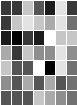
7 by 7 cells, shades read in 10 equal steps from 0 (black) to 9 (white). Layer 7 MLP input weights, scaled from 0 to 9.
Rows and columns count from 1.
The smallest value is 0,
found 2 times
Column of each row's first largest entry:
6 3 5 6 4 3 4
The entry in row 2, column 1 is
2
